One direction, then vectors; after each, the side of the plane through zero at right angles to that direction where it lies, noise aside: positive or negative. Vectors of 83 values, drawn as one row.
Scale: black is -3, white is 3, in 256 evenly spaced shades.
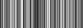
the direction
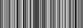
positive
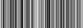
negative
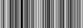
negative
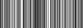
positive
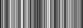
positive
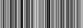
negative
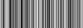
negative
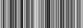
negative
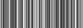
negative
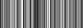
positive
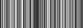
positive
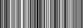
positive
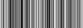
negative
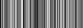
positive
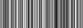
negative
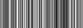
negative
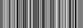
positive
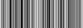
negative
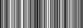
positive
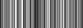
positive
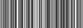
negative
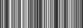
positive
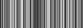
positive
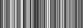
positive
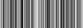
negative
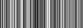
positive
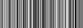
positive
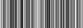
negative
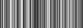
positive
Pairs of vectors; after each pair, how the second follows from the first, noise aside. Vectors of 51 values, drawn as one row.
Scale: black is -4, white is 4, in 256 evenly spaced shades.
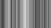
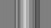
partly zeroed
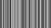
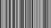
wrapped around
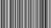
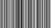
wrapped around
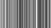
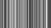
wrapped around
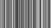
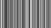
wrapped around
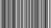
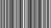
wrapped around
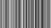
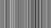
partly zeroed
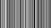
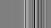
partly zeroed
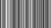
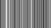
partly zeroed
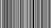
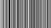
wrapped around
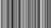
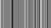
partly zeroed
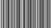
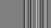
partly zeroed
